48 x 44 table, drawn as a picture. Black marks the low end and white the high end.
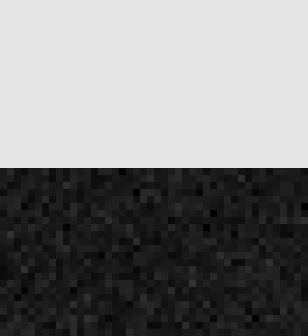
The table splits into 2 rows of 1 panel. Panel 1,1: very high, flat. Panel 2,1: very low, fine-grained, faint in contrast.
